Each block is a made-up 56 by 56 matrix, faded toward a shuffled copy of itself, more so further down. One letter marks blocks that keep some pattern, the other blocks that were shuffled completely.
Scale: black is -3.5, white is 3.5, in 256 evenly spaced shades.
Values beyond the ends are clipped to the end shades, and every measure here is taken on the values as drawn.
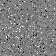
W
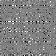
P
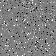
W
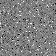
W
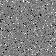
W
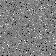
W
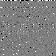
P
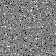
W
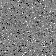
W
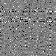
P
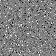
W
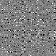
P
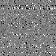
P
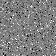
W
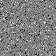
W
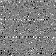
P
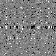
P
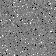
W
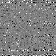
P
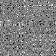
P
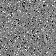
W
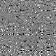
P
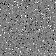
W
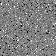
W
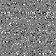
P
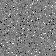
W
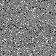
W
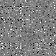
P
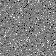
W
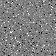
W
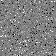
W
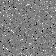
W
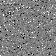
W
